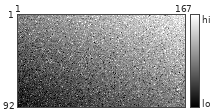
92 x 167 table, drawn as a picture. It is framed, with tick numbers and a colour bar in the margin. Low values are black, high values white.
There is an overall slope up to the top right. No regular stripes run through it. The top right is the ninth with the highest average. Overall the values sit about 50% of the way up the scale. The texture is fine-grained noise.
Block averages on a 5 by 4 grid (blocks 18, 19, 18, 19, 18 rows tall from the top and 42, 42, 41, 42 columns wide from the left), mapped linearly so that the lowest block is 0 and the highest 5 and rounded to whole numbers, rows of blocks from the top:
3445 | 2344 | 1234 | 1123 | 0122
